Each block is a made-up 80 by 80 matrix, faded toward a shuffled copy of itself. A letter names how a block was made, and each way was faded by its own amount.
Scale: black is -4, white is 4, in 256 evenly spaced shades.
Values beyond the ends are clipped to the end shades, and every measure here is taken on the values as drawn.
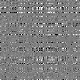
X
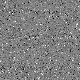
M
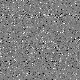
M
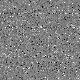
M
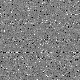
M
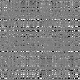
X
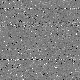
M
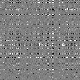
X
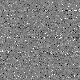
M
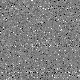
M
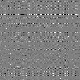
X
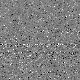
M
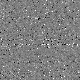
M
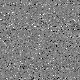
M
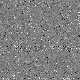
M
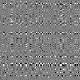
X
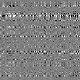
X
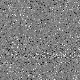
M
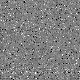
M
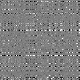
X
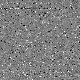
M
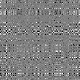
X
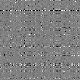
X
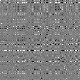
X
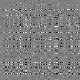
X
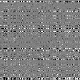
X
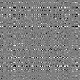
X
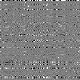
X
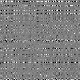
X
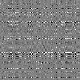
X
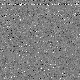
M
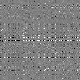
X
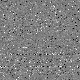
M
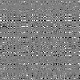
X
